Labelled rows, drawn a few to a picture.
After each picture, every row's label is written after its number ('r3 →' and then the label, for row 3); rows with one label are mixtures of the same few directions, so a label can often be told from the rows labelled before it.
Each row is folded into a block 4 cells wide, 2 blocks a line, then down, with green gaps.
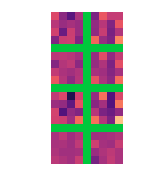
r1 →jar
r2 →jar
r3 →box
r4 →jar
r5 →jar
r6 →jar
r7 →jar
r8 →box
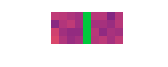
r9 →box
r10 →jar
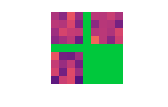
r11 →jar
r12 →box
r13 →jar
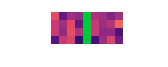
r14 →jar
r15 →box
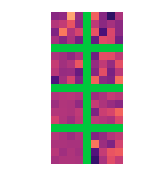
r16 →jar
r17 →jar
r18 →box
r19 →jar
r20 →box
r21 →box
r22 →jar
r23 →box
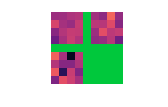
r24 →box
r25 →jar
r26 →jar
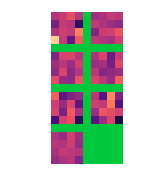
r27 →box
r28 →box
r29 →jar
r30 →jar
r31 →jar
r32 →jar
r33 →jar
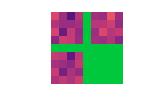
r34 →jar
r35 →jar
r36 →jar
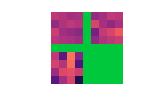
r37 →box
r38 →box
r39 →jar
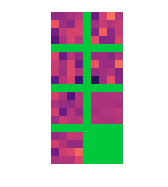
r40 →box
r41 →jar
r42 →jar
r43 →box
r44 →jar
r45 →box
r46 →box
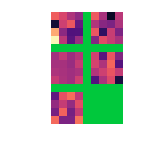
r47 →box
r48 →jar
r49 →jar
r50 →jar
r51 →jar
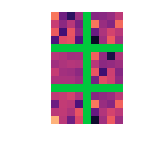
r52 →jar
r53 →box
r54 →box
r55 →jar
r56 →box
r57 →box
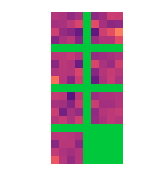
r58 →box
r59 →box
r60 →box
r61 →box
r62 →jar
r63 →box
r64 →box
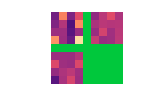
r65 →jar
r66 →jar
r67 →box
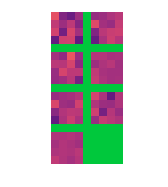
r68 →jar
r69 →box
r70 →jar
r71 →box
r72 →box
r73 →jar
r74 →box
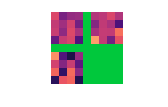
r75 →jar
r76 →box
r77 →jar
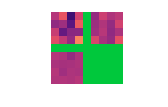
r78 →jar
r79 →jar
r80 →jar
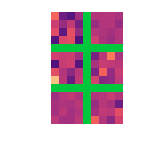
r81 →jar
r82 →box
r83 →box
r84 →jar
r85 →jar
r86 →box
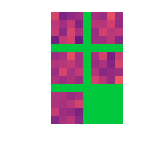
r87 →jar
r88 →jar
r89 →jar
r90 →jar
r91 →box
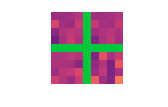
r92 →box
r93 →box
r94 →box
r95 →jar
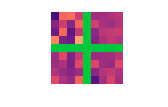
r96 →jar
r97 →box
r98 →jar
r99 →box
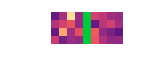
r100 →jar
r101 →box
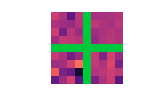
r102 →jar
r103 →box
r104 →box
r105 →jar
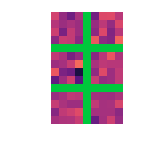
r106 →jar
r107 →jar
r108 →box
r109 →jar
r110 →box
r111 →box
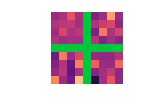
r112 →jar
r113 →jar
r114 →jar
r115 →box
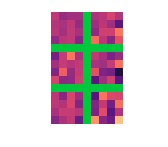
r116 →jar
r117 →box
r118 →jar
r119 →box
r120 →jar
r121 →jar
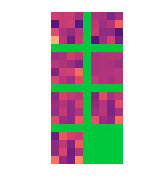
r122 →box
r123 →box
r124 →box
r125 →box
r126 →jar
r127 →jar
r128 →jar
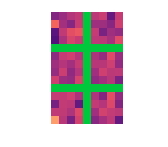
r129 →box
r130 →jar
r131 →jar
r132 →jar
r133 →box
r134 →jar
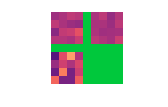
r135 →box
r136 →jar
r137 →jar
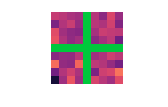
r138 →box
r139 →jar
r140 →box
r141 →box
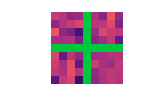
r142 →box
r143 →jar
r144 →jar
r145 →box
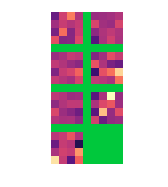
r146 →jar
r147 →box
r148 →box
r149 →box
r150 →box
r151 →jar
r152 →box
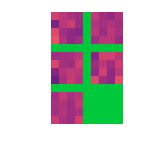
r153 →box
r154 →jar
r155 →box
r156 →jar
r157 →jar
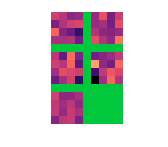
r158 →box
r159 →jar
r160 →jar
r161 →box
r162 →jar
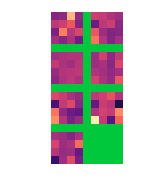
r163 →jar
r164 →box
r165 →box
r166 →jar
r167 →box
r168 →box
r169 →box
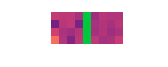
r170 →box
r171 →jar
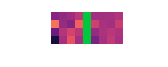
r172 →box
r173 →box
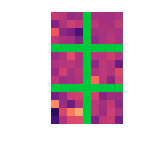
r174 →box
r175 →box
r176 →jar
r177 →box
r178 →box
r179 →jar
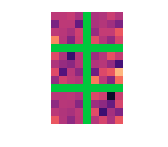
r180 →box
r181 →box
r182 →jar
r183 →box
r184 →box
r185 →jar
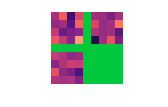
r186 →jar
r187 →box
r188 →box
